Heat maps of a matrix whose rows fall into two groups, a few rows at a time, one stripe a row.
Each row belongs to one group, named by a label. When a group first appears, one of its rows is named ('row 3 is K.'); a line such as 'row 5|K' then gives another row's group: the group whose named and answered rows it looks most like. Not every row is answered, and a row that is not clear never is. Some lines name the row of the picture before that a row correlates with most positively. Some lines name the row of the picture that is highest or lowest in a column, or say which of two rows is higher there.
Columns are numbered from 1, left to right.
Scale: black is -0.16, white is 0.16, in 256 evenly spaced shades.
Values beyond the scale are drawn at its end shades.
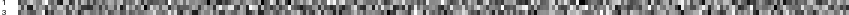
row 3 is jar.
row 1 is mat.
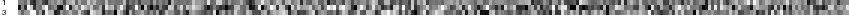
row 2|mat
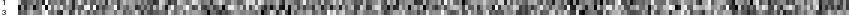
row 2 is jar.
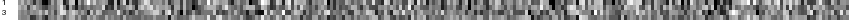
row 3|jar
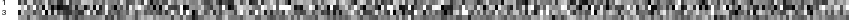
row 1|mat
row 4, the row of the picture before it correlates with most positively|2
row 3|jar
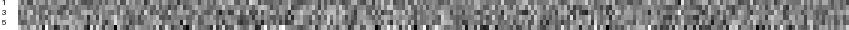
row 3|mat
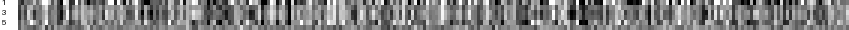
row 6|jar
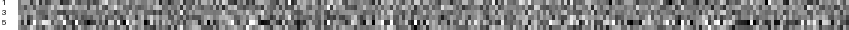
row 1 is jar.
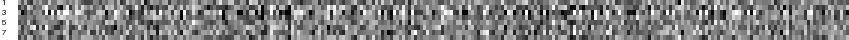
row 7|jar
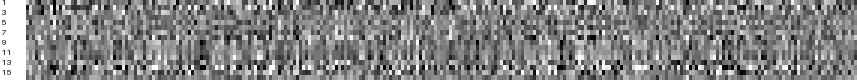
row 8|mat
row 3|jar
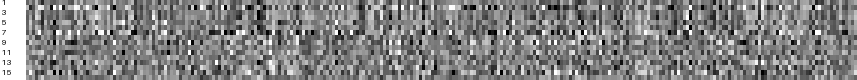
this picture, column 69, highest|11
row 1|mat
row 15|jar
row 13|mat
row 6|mat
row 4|mat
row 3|mat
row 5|jar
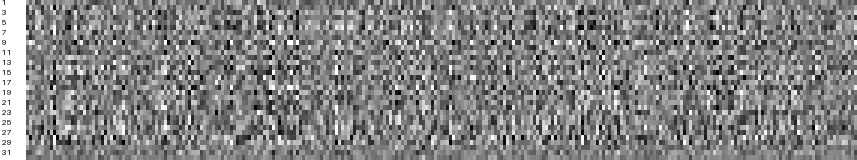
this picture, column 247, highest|27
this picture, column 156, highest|28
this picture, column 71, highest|14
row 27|jar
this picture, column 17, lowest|9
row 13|jar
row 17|mat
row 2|jar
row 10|mat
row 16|jar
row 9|jar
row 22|jar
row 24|jar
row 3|mat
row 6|mat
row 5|mat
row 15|jar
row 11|jar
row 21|jar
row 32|jar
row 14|jar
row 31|jar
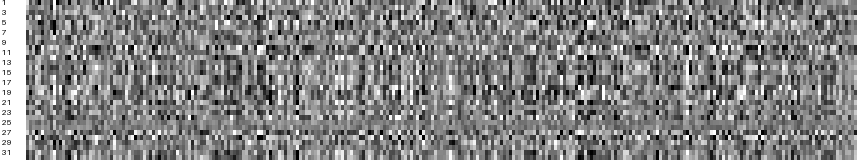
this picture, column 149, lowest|3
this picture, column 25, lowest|10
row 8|mat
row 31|mat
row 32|mat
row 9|mat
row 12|mat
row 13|mat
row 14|mat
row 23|mat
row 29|jar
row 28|mat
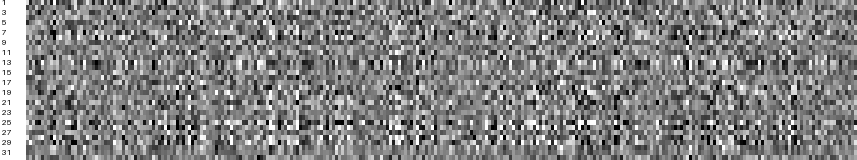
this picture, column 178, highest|13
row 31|mat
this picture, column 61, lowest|13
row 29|jar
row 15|jar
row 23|jar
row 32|mat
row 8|jar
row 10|mat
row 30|mat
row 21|mat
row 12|jar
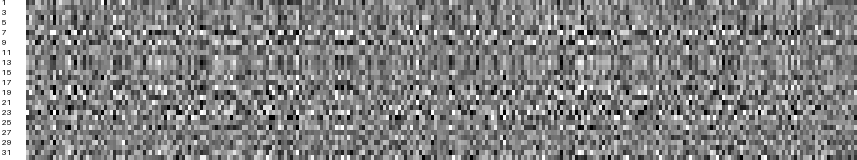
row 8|jar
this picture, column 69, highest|16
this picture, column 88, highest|16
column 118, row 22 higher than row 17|No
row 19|jar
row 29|jar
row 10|mat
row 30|jar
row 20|mat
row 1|jar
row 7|mat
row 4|jar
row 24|jar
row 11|mat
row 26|mat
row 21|mat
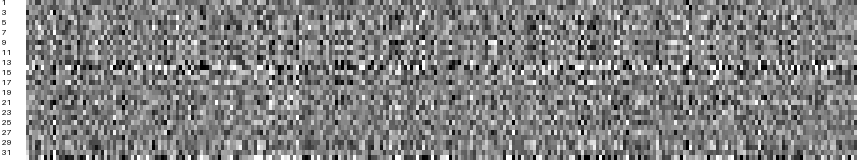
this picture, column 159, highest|22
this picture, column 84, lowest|14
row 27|jar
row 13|jar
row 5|mat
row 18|mat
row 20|jar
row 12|mat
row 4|jar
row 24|jar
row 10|mat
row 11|jar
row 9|jar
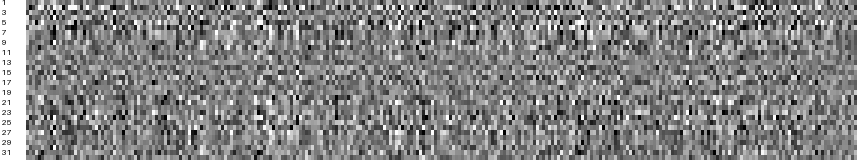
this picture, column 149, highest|6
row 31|mat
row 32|jar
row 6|jar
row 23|mat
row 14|mat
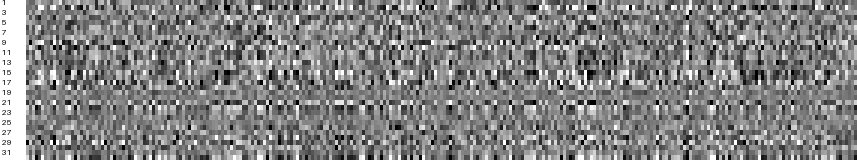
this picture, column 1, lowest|29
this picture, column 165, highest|26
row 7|mat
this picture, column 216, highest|2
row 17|jar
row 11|mat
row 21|mat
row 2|mat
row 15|mat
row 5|jar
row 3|mat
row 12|mat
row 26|jar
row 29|jar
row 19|mat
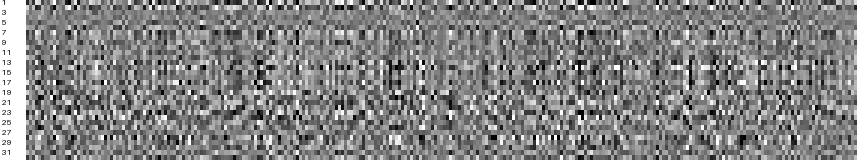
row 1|mat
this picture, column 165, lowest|19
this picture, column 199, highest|28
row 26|jar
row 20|jar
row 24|jar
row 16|mat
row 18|mat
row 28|jar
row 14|jar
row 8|mat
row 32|mat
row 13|mat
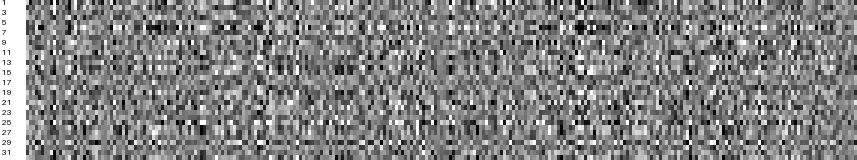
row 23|mat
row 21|jar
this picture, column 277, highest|21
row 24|jar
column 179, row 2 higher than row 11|Yes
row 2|mat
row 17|mat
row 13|jar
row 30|mat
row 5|mat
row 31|jar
